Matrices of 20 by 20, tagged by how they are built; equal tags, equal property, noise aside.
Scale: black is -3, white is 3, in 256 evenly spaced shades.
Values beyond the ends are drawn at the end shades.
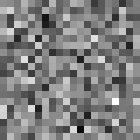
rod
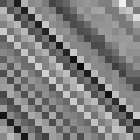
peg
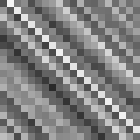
peg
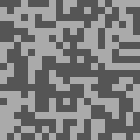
rod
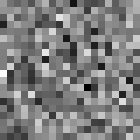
rod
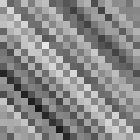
peg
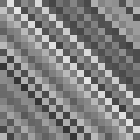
peg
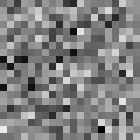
rod
